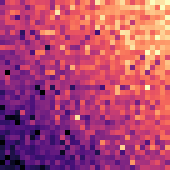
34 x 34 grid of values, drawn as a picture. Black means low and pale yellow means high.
On average the colour sits 50% of the way up the scale. The ninth with the lowest average is the bottom left. No row or column stands out. No regular stripes run through it. Values rise toward the top right. Neither half mirrors the other.
